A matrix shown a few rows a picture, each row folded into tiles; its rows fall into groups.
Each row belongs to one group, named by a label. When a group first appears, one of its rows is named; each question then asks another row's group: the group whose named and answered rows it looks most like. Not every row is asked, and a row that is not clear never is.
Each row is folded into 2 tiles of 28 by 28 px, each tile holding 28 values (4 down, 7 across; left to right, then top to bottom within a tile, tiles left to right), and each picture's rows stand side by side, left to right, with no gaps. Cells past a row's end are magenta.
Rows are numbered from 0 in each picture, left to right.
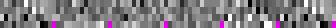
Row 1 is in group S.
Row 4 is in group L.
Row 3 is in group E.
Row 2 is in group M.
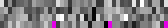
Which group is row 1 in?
E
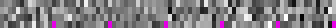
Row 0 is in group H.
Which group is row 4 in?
S
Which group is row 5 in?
E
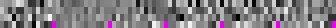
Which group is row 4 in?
M
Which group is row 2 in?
L
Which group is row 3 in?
M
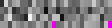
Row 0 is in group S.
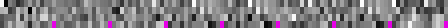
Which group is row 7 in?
S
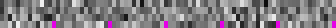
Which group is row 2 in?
M
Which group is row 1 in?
S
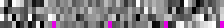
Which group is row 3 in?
S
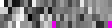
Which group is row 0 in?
S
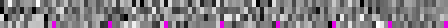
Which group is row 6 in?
L
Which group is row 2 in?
M
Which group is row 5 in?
E
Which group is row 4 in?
E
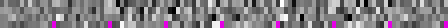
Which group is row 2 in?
S
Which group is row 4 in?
M
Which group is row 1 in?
E
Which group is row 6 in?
M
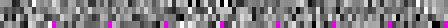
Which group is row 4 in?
S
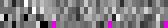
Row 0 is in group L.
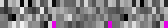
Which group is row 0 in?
M
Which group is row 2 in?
M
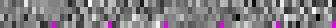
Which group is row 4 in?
M
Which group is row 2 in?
S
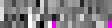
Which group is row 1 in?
L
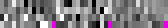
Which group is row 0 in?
L
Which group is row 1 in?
E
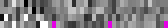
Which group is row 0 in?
L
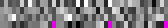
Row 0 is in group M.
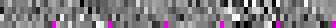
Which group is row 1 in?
L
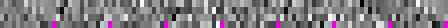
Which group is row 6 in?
L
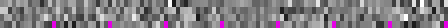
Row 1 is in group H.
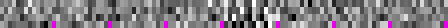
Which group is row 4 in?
H
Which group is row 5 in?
M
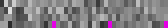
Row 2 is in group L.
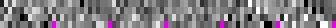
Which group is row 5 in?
L
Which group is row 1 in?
L
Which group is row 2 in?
S
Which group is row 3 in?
E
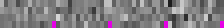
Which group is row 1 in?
E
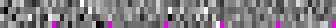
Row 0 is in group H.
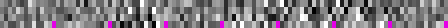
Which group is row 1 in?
M
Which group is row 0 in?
H
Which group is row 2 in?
H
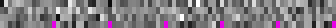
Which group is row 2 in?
E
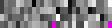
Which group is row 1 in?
E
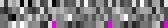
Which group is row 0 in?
M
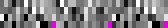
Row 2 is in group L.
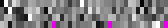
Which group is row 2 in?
S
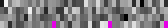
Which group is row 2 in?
M
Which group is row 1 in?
H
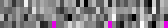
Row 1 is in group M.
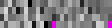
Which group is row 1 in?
L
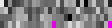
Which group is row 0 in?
S
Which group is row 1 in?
M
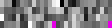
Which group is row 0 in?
E
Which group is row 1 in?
S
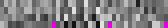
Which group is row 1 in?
H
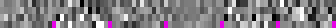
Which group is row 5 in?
S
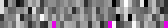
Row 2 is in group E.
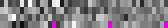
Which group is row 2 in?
M
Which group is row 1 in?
S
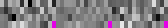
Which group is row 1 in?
M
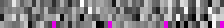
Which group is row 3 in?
H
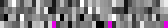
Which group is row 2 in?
E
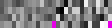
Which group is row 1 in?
H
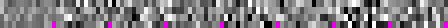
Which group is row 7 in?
H
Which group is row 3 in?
E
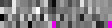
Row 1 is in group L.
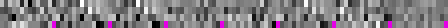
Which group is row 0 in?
M
